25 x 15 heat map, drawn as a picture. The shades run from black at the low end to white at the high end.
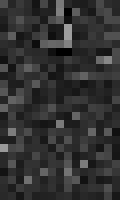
Roughest part: top middle. Histogram: skewed, a long tail of high values. Mirror symmetry: none. Grain: fine. Average level on the scale: 20%. Slope: none. Odd patch: rougher, in the top middle.
